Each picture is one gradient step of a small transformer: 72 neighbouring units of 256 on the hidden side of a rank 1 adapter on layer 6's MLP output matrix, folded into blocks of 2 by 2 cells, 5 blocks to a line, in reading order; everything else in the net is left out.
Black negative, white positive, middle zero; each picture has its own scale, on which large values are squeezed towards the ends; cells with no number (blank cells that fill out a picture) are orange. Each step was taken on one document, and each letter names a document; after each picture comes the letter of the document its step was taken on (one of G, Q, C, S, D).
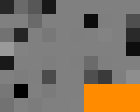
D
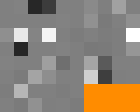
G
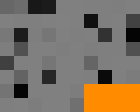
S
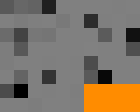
S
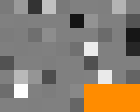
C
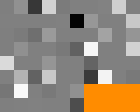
C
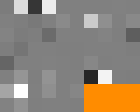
D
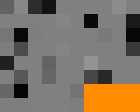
S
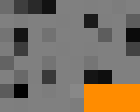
S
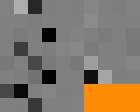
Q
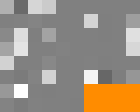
D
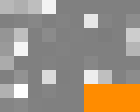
D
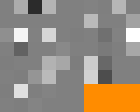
G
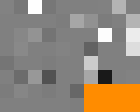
C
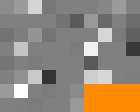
C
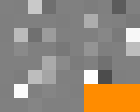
G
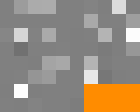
G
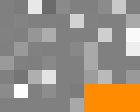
C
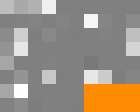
D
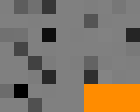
Q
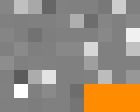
C
